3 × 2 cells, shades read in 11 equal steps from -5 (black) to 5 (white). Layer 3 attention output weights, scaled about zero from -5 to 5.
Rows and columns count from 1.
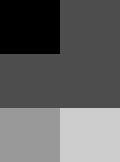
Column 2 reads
-2 -2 3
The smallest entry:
-5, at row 1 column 1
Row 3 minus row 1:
6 5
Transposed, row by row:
-5 -2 1 / -2 -2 3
